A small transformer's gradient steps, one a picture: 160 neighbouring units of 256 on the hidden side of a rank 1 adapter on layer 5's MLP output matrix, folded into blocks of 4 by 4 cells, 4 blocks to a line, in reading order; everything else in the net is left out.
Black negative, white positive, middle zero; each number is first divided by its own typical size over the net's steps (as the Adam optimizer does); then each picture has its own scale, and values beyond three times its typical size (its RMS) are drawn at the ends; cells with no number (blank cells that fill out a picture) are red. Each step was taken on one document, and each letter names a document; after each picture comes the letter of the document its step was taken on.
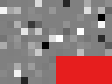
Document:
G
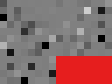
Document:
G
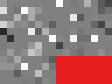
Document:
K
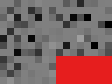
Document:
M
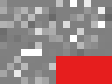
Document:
K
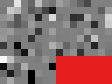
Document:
M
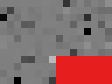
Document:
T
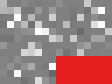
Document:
K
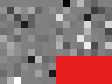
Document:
T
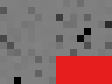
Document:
T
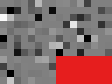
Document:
M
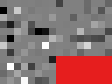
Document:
G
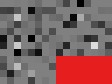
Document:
M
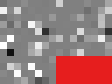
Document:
G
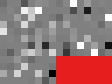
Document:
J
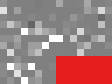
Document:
G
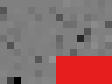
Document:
T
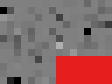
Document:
T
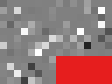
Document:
G
